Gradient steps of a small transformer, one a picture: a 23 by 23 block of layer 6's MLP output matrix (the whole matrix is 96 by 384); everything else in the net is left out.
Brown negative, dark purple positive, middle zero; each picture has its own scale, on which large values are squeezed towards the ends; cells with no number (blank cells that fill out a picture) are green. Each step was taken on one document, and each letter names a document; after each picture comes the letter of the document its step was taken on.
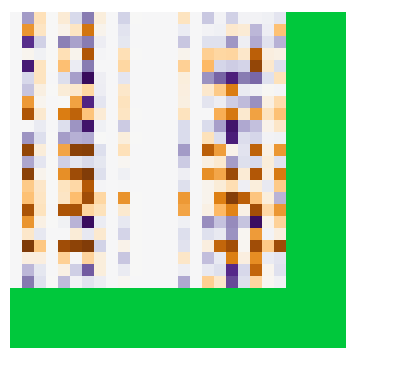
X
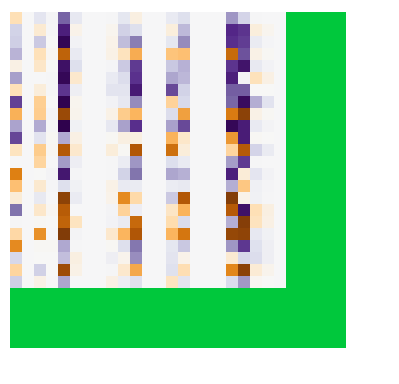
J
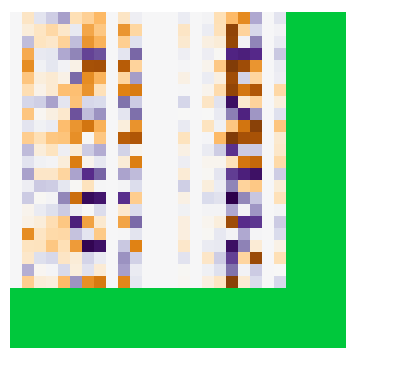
X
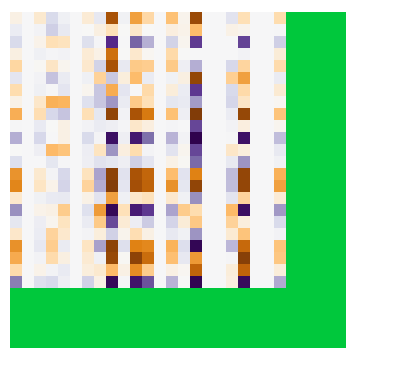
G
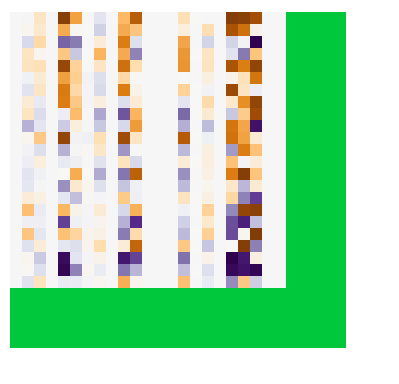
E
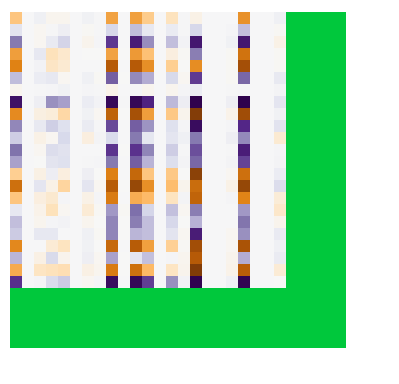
G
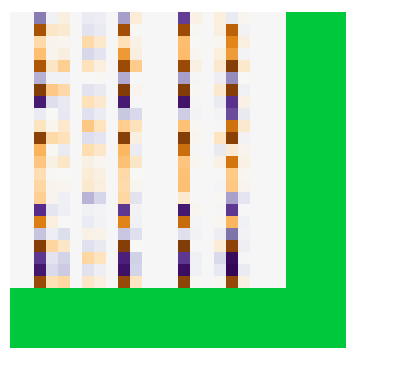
X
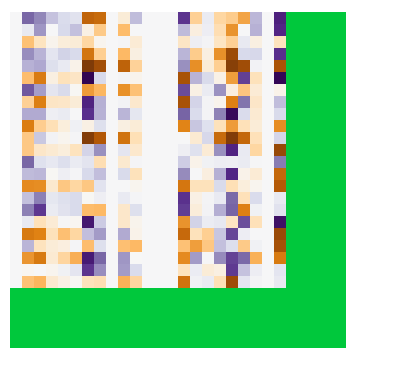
X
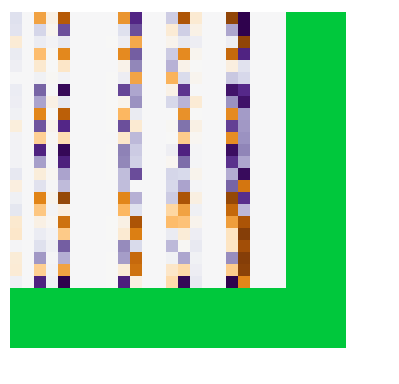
J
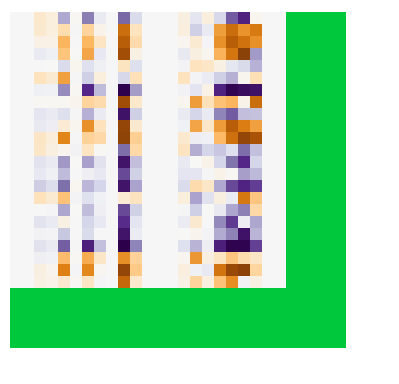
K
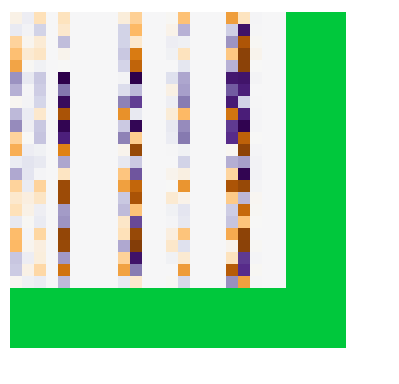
J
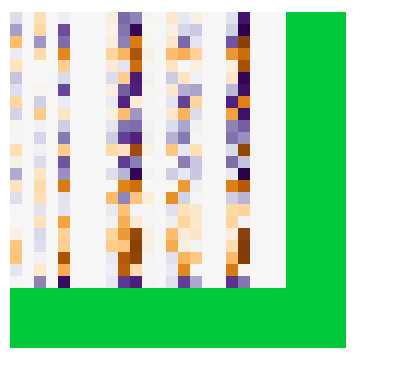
J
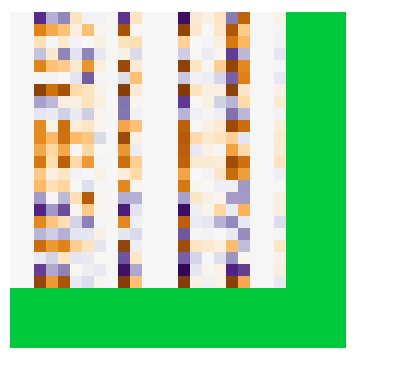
X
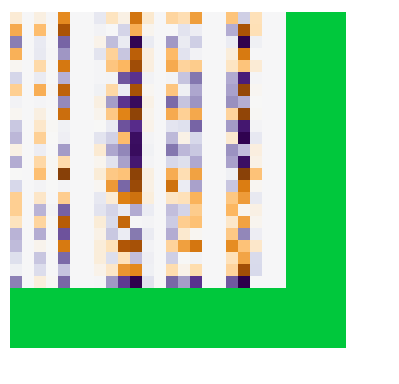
J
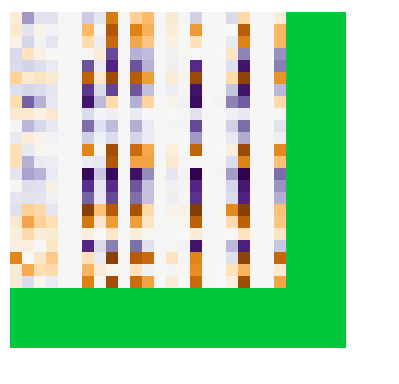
G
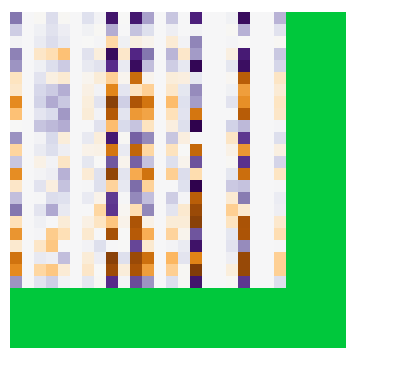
G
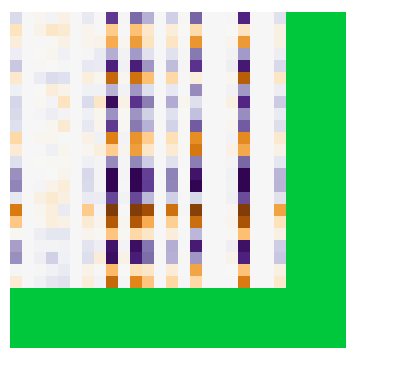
G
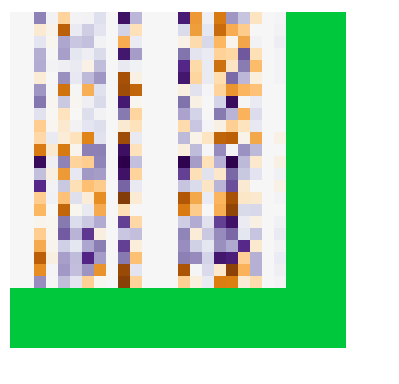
K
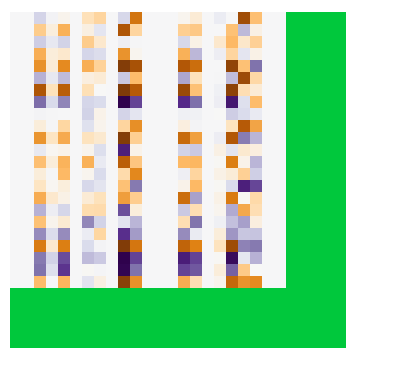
K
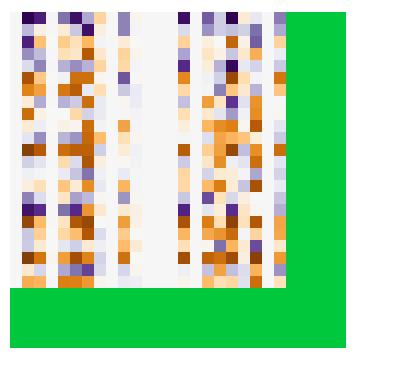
X
